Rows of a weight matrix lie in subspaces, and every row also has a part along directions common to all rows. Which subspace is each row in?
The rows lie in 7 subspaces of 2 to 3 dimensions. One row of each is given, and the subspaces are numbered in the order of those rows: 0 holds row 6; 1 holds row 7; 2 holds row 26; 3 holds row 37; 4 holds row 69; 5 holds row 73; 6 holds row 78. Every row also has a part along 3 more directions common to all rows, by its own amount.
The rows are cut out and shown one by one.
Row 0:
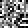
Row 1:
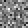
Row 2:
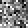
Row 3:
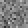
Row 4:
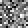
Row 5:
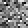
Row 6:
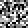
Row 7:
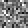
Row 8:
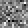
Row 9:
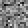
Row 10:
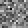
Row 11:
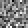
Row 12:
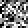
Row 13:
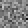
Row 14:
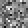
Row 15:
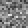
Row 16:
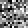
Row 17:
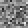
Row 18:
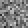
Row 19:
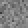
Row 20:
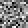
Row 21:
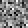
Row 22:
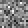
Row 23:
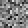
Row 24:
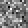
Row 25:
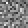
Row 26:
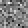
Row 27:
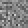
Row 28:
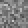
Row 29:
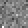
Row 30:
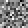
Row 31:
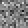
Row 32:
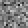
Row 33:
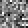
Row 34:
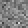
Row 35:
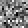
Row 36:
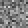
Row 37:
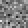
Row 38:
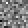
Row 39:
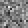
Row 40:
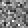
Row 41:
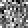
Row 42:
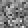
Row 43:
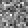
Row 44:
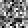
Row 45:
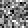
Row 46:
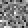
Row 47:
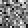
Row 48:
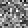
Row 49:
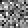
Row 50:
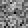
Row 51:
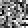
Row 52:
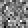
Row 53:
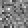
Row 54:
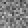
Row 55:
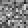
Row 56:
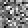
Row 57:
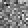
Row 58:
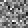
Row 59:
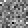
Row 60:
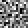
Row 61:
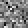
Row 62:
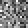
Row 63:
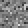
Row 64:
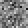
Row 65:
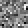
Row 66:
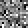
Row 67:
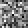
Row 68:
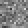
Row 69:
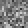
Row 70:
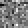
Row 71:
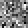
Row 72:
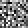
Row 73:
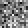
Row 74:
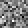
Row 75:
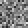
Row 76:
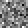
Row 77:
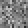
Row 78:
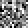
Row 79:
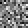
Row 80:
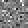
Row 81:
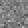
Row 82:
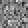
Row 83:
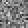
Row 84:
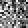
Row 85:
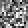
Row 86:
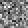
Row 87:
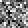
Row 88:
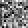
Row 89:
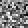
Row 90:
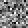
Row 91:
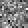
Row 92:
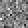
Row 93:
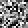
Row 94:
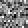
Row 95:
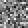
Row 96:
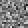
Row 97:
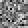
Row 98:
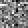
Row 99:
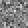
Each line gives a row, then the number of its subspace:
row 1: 0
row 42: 4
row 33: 0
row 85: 4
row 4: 0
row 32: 2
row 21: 6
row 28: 5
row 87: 2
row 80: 1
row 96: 1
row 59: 0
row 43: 2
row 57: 6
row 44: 4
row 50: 4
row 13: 6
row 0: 0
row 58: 0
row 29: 1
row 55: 3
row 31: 2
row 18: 2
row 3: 4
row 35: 4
